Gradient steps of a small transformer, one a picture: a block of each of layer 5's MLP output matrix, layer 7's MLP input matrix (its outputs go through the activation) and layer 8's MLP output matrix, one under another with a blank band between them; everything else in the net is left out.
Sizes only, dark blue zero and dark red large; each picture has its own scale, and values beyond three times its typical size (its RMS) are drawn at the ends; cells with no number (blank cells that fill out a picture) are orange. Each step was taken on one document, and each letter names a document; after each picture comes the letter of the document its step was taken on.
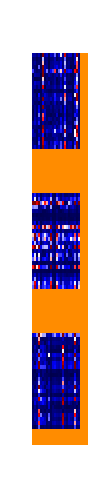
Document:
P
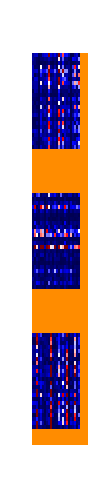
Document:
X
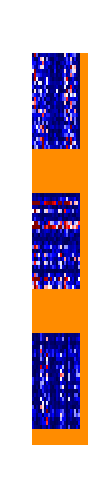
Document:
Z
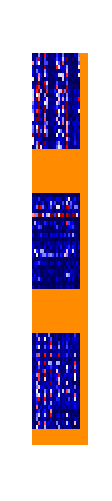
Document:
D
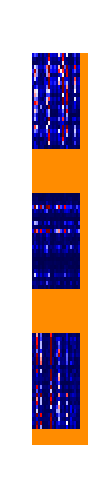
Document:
X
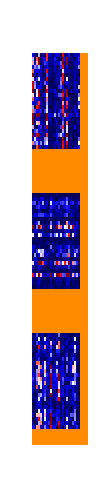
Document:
D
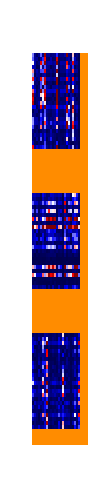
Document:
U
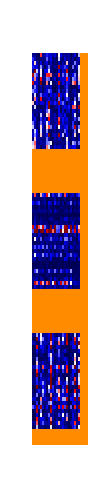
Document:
X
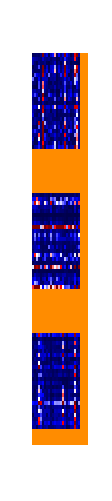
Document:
P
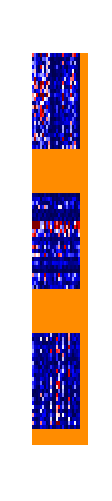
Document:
Z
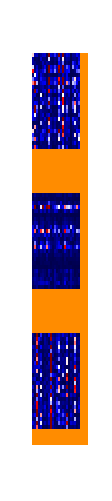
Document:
X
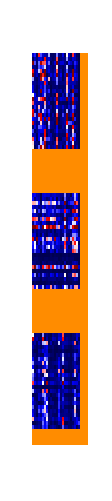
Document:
U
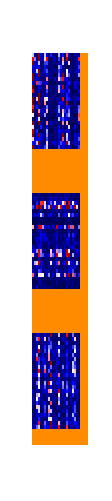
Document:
D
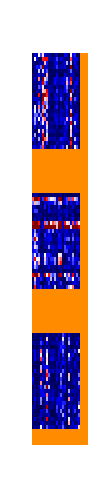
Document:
Z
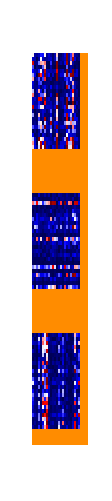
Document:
U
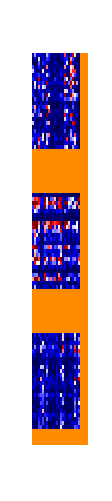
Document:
Z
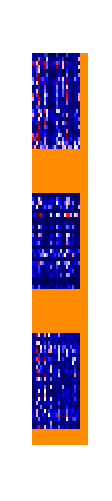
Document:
D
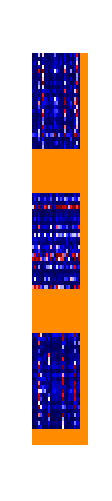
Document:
P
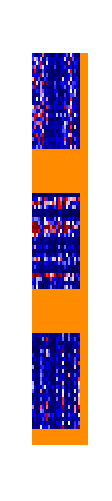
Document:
Z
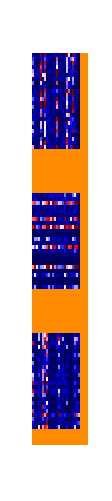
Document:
U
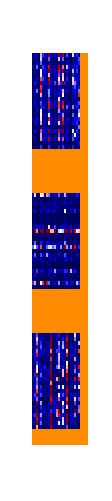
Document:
X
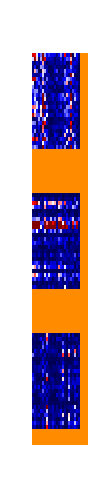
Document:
Z
